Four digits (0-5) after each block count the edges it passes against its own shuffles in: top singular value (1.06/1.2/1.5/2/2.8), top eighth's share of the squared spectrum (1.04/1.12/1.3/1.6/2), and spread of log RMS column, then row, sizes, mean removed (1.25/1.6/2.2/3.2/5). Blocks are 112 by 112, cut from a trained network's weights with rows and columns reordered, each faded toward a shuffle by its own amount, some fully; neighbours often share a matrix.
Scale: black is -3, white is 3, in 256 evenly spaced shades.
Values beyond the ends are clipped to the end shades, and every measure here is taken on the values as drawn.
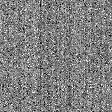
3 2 0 1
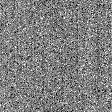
2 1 0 0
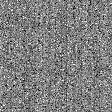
2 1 0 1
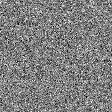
1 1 0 0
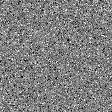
0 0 0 0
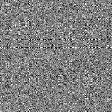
3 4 2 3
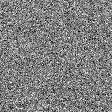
0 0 0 0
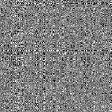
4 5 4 3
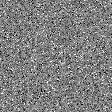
0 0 0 0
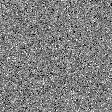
0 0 0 0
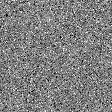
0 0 0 0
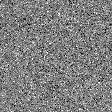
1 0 0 0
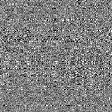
3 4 1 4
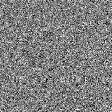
3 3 1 2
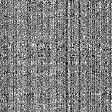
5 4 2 3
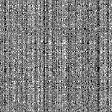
5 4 3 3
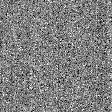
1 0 0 0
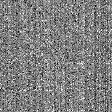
3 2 0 2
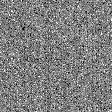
2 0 0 0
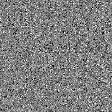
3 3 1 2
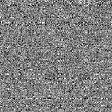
3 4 1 3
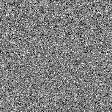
2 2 0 1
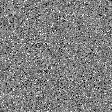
2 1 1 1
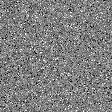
1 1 0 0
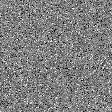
2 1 0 1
